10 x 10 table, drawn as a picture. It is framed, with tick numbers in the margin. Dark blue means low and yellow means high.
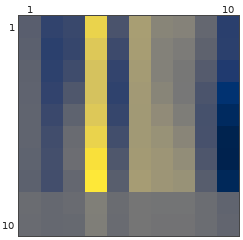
Slope: none. Grain: streaks running down. Average level on the scale: 40%. Calmest part: bottom left. Seam: horizontal, 80% of the way down, the bottom part calmer.
